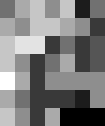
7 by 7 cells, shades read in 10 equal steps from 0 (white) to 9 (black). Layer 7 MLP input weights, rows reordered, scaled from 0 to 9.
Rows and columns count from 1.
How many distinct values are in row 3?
5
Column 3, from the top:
2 2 1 7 7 7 7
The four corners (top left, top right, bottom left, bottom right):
5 5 2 9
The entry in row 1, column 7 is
5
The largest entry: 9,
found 3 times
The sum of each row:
29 25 29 34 26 41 43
